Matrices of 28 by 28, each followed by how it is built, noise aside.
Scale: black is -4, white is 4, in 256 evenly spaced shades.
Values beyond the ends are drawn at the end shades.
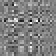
low rank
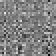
low rank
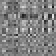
low rank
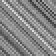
Toeplitz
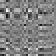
low rank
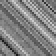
Toeplitz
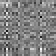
low rank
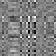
low rank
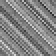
Toeplitz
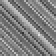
Toeplitz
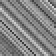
Toeplitz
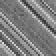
Toeplitz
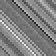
Toeplitz
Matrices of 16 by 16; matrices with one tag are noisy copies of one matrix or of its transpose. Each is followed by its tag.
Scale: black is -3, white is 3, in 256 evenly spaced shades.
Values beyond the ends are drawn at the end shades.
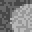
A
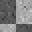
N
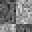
N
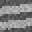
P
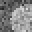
A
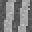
P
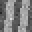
P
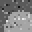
A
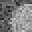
A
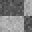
N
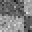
N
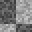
N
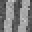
P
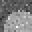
A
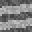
P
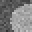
A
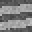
P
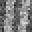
P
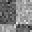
N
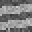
P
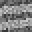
P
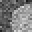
A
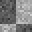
N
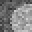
A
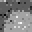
A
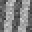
P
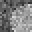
A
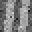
P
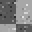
N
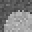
A
